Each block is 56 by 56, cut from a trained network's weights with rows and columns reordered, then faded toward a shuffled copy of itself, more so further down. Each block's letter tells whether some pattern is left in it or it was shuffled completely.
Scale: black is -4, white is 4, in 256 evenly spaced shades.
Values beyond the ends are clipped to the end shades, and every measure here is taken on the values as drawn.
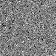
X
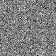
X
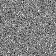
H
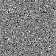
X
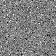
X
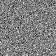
H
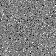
H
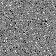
H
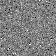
H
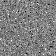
H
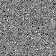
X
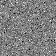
H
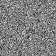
H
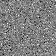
X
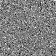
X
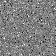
H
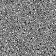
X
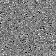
X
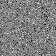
H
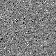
X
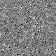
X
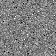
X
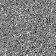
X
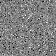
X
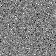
H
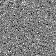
X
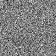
X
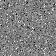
H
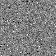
H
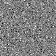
X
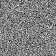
H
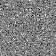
X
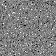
X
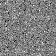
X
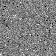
X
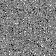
X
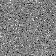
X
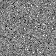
H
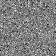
X
